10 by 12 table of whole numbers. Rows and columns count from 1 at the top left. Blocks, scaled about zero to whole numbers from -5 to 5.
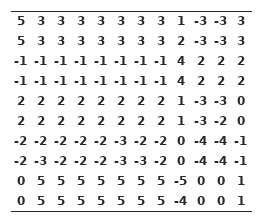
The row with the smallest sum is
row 8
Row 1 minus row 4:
6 4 4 4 4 4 4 4 -3 -5 -5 1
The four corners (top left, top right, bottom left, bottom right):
5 3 0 1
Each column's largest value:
5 5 5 5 5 5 5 5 4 2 2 3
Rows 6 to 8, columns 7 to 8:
2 2 | -2 -2 | -3 -2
